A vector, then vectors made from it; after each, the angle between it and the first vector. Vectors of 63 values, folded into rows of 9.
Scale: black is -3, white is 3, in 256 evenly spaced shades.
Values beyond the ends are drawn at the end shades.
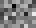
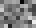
orthogonal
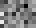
partly opposed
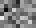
orthogonal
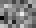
orthogonal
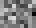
nearly opposite
